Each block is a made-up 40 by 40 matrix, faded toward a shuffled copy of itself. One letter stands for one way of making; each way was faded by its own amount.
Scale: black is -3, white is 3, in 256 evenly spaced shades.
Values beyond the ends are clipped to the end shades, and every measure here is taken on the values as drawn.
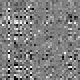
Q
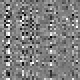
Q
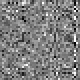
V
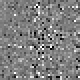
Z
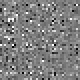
Z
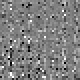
Z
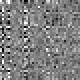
Q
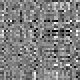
Q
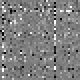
Z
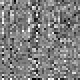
V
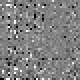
Z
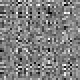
V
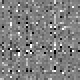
Z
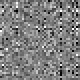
V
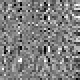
V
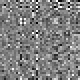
V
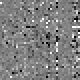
Z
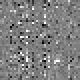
Z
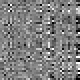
Q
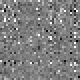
Z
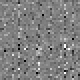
Z
